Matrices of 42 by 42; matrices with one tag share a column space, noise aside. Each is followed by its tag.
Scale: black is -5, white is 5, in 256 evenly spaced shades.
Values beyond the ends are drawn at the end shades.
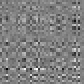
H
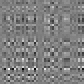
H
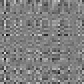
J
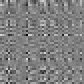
J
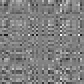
J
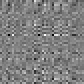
J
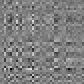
H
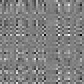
J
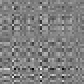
H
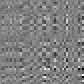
H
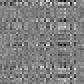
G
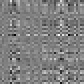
J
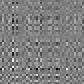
H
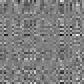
J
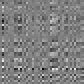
H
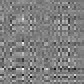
H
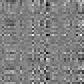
J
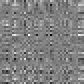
J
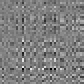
H
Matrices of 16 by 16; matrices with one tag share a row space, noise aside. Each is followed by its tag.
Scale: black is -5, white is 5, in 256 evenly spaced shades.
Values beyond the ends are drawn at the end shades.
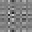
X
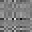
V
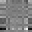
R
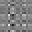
X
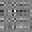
V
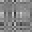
V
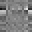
R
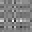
V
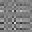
V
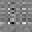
X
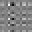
X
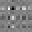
X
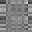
R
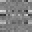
R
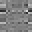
R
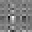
X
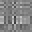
V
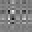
X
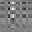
X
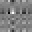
X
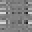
R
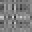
V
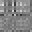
V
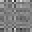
V
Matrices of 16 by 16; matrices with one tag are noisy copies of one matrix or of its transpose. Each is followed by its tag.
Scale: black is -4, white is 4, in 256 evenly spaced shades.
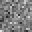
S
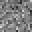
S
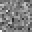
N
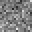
S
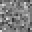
N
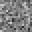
N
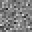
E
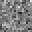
N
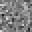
N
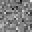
S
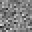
E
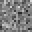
N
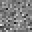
E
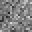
S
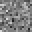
N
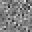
E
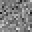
S
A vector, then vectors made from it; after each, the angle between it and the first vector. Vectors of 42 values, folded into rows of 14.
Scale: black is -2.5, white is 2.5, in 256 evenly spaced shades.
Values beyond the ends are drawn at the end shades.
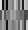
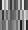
nearly opposite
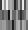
partly opposed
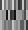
partly opposed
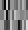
orthogonal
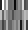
nearly opposite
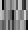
orthogonal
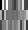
nearly opposite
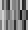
partly aligned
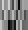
orthogonal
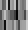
orthogonal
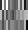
nearly opposite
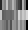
partly opposed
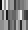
partly opposed
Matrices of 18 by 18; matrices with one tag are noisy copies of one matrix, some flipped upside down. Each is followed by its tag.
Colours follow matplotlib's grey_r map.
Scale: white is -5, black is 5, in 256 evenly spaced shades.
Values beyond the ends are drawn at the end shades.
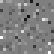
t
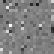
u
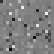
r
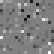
t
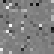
u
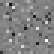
r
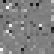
u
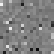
u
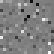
t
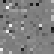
u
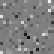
t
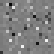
r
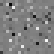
r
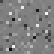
r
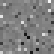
t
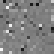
u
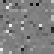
u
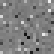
t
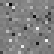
r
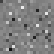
r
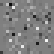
r
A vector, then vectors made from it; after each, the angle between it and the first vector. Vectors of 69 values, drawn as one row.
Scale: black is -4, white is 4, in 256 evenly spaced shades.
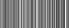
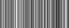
partly aligned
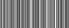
orthogonal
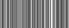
orthogonal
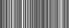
orthogonal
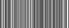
orthogonal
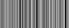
nearly opposite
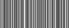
partly aligned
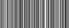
partly opposed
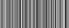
nearly opposite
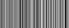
nearly opposite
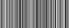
nearly opposite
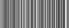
nearly parallel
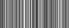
partly opposed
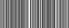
orthogonal
